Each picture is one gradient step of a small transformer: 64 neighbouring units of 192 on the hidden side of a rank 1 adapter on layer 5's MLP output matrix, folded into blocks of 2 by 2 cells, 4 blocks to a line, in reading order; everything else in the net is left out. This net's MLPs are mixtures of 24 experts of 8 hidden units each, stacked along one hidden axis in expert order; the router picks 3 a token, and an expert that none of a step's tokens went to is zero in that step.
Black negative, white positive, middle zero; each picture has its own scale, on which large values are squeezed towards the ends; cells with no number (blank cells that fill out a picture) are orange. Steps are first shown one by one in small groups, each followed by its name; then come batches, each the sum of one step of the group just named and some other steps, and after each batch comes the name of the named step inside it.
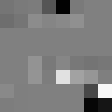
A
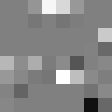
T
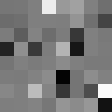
A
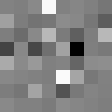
T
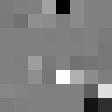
A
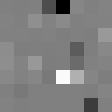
T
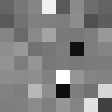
A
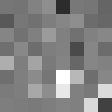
A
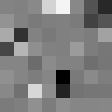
T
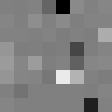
T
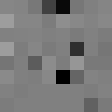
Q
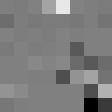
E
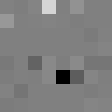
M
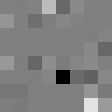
M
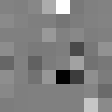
Q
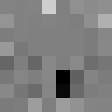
M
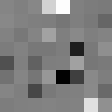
Q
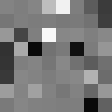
E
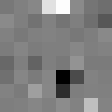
M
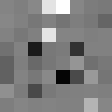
M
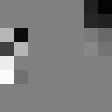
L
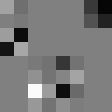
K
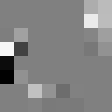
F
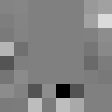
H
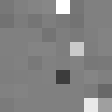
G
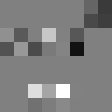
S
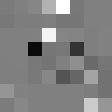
G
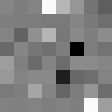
K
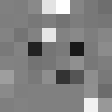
L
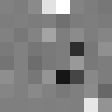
K
